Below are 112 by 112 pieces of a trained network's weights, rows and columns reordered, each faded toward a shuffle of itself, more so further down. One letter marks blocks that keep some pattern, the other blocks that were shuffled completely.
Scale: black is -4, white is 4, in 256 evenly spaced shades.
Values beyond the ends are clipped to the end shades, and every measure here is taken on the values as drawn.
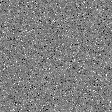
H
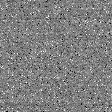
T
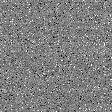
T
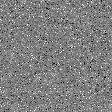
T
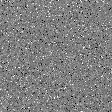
H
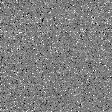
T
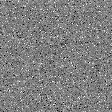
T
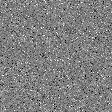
H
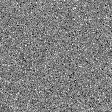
H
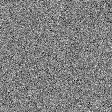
T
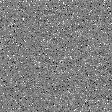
T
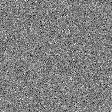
H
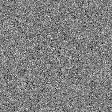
T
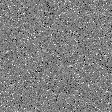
H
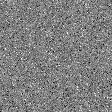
H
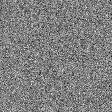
T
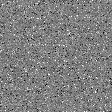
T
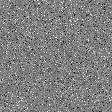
H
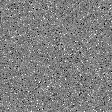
H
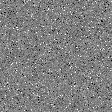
H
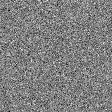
H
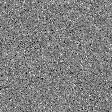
H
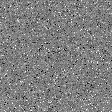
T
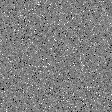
H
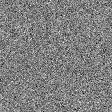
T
